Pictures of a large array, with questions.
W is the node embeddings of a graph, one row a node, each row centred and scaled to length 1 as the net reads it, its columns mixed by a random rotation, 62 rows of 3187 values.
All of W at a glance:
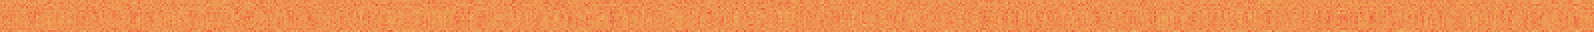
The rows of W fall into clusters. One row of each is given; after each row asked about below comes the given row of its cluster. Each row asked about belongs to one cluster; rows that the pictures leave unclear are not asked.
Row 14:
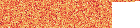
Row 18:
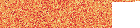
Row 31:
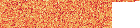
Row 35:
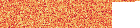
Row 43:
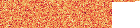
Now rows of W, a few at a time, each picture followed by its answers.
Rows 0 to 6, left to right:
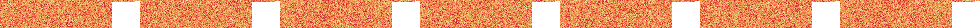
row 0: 43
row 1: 14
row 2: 18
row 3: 18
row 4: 31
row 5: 14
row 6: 18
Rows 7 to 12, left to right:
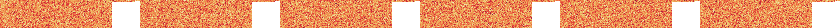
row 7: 18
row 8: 31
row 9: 35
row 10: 31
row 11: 35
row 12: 18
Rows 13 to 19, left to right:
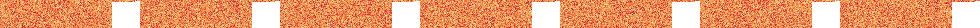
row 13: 18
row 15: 43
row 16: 14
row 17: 31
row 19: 14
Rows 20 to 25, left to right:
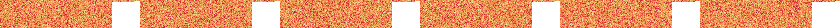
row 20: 43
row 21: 35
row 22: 18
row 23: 43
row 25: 14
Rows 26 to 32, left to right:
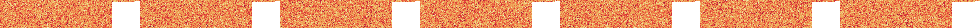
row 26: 43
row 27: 43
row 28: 35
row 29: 18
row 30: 43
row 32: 43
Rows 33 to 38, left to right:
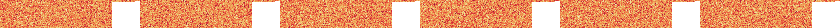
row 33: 35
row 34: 43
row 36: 31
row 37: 35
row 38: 35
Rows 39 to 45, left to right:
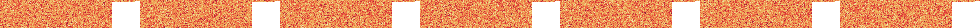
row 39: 43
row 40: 35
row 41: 43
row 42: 14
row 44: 43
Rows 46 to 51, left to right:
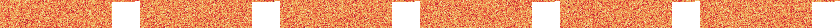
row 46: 31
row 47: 35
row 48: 35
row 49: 14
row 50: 18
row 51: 35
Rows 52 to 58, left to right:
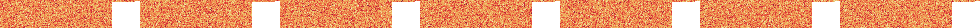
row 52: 35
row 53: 31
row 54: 14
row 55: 43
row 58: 43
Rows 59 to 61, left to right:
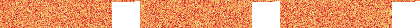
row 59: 35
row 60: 18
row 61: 14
